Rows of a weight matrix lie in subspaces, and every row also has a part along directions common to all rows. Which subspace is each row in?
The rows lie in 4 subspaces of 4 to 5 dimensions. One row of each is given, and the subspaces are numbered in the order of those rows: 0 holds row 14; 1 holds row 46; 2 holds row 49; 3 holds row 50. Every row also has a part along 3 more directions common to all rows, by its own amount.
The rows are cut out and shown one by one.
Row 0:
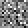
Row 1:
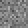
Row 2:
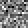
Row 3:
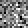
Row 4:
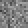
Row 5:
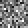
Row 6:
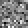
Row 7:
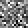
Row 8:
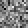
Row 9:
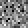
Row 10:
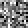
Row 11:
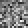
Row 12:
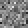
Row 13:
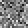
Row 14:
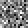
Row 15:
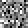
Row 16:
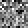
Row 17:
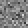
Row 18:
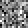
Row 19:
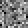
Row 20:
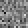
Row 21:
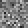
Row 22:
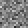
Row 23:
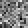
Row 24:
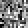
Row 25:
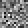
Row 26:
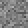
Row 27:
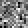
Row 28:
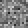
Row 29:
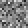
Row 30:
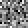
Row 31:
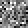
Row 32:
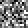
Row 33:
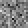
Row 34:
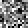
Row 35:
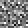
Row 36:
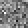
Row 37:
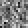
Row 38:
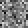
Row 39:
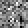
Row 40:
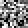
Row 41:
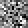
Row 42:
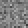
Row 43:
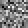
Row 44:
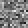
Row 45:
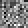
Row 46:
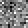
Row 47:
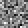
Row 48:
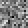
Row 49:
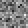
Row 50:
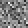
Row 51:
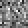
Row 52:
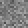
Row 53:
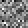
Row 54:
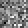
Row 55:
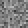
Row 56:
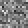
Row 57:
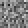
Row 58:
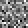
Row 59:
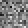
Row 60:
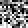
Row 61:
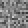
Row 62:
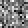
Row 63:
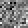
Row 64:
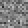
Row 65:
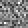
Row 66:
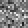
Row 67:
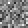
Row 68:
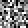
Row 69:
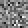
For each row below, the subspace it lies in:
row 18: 3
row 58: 3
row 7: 3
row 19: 3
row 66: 1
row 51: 2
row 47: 1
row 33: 0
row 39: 1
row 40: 1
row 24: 0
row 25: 0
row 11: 2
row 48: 0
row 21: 0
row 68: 2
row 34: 3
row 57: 0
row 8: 1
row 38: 3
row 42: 2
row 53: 3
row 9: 2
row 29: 3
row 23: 2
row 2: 1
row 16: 3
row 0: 1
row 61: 0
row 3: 2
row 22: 1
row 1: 2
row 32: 3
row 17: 1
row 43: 1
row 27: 2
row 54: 0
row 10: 0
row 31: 1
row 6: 2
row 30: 2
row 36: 3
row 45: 0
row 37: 2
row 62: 3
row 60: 2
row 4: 0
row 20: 3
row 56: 3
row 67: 1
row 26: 3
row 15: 0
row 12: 1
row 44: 1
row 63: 1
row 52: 3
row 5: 2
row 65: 2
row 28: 1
